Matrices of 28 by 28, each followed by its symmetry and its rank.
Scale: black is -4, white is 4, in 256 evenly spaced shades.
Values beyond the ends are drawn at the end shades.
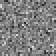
antisymmetric, full rank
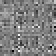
neither, rank five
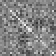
symmetric, rank five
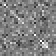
symmetric, rank five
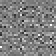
neither, rank five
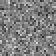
antisymmetric, full rank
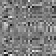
neither, rank five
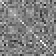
symmetric, rank five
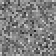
symmetric, full rank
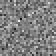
antisymmetric, full rank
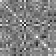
symmetric, rank five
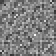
symmetric, full rank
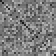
symmetric, full rank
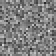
antisymmetric, full rank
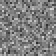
antisymmetric, full rank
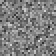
symmetric, full rank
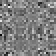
neither, rank five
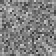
symmetric, full rank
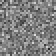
symmetric, full rank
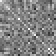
symmetric, rank five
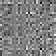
neither, rank five
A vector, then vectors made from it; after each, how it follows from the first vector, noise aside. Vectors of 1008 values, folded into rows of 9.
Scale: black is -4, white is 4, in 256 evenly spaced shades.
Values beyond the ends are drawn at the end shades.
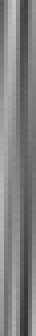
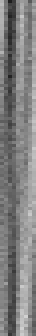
reversed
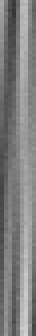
negated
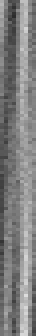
negated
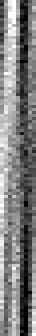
scaled up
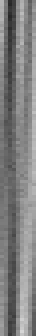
reversed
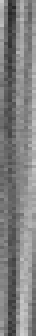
reversed
